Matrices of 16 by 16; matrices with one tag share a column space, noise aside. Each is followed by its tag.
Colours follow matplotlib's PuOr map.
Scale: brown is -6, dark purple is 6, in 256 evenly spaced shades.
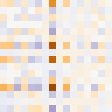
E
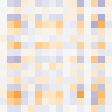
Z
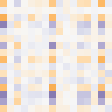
Z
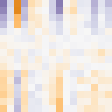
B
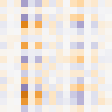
Z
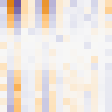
B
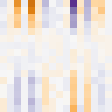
B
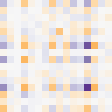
E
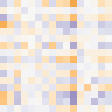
Z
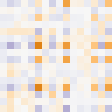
E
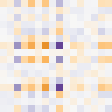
E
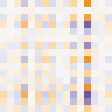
Z
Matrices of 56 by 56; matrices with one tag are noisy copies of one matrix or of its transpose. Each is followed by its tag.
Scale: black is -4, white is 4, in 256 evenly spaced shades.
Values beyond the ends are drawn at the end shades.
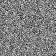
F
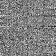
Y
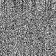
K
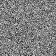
F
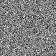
F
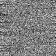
K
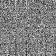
Y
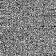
Y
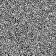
F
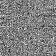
Y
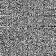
Y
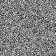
F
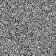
F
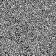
F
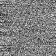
K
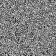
F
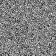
F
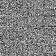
Y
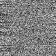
K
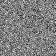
F
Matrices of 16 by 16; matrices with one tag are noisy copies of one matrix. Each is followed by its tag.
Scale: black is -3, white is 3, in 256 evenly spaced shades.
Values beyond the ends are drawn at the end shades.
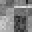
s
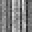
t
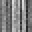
t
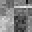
s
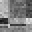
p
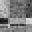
p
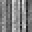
t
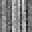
t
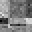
p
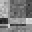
p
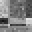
p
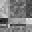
p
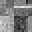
s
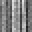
t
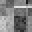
s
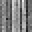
t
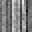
t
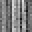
t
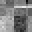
s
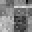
s
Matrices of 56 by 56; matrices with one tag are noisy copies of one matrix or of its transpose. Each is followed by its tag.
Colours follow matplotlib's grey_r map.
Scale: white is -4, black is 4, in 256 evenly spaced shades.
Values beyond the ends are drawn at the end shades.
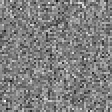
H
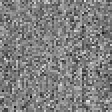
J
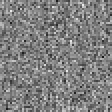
H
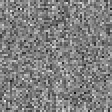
H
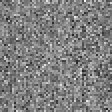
J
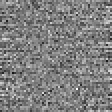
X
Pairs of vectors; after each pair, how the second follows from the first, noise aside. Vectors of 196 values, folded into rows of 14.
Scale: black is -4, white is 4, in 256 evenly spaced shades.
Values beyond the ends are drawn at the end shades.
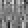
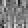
reversed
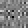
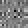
reversed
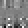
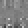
shrunk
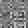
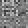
reversed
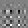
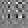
reversed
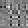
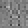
shrunk
